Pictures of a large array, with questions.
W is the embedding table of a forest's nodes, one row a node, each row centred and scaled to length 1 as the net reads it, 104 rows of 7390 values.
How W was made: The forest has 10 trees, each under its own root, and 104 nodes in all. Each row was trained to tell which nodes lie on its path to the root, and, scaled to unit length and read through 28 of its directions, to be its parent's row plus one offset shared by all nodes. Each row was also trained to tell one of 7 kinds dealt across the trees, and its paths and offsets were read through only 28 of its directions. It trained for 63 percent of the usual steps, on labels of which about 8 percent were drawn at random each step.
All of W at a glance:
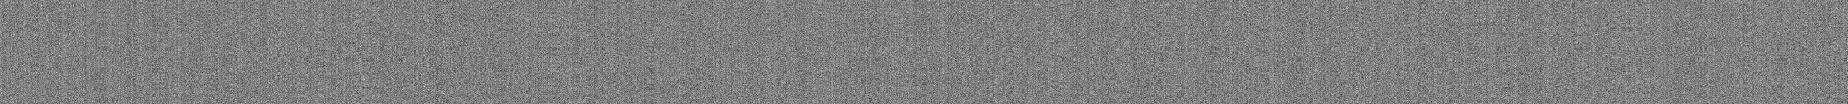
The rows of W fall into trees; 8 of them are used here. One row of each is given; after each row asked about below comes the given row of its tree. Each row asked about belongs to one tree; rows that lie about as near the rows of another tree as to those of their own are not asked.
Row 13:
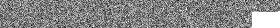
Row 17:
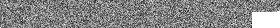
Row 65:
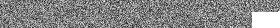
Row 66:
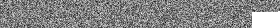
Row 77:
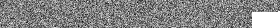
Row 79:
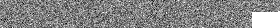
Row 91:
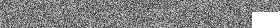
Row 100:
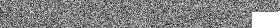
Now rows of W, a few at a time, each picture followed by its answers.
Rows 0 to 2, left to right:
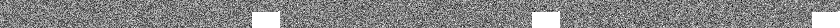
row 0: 91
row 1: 79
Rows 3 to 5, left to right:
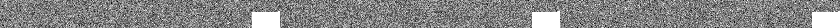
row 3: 13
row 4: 17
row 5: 17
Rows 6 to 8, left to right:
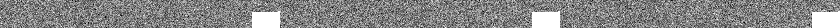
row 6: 79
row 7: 65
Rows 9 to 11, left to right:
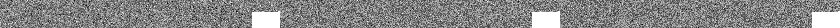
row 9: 13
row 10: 65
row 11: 100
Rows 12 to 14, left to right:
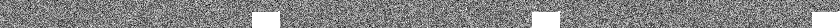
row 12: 91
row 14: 65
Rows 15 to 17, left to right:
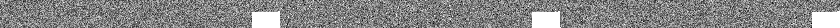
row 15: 65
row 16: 13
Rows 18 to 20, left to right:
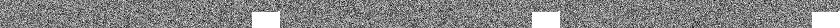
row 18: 13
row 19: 65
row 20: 65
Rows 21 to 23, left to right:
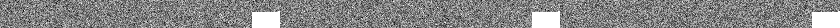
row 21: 17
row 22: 79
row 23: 66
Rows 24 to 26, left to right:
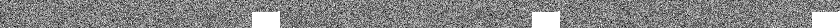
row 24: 17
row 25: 100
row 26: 65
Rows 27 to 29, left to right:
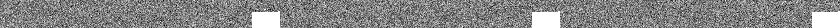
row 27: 77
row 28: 66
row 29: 79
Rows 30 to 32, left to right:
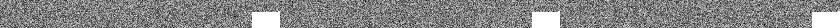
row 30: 66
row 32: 17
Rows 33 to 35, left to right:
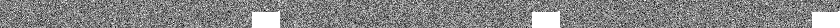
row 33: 100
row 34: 13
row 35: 13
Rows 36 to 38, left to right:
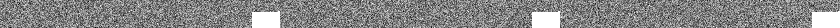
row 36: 79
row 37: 77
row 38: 65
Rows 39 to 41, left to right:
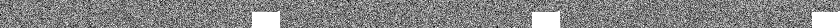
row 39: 65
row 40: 13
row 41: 17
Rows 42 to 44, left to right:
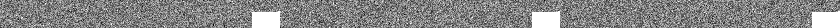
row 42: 65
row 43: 100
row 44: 13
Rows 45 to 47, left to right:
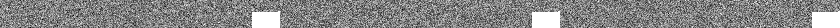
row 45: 65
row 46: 100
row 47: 91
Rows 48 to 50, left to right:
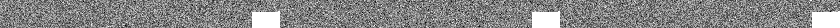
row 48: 13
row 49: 13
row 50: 66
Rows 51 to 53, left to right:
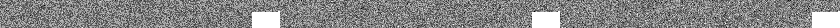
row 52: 79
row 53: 79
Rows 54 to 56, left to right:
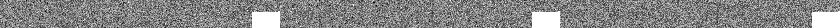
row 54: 77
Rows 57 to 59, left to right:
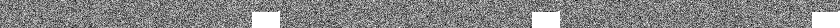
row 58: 100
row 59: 79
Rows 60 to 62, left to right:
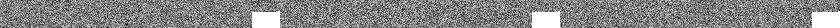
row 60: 100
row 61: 100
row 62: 77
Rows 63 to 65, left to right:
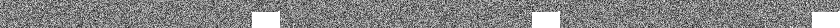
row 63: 13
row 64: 66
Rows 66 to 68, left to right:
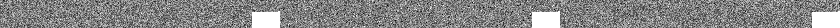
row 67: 13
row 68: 17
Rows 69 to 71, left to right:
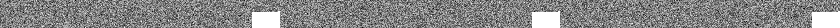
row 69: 17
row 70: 79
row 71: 66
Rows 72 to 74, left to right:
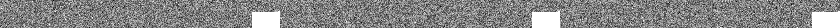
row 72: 100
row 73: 100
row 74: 13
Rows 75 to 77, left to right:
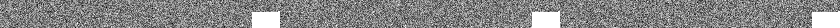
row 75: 66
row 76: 79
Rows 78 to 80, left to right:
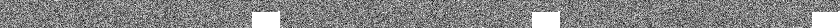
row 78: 79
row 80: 65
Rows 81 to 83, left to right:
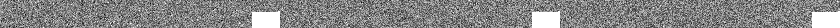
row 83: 65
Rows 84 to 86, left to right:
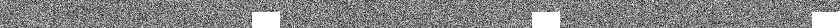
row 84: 17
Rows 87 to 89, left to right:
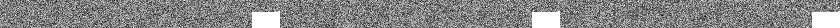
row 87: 100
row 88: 100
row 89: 17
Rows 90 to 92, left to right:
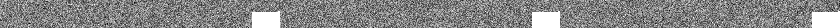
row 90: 13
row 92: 77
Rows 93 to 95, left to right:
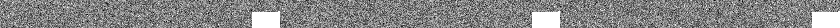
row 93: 13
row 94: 17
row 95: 65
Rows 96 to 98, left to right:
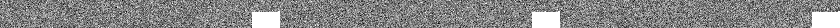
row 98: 77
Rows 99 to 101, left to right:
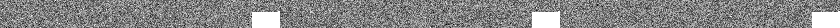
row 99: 79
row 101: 66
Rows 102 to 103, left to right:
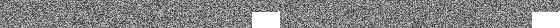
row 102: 91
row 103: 65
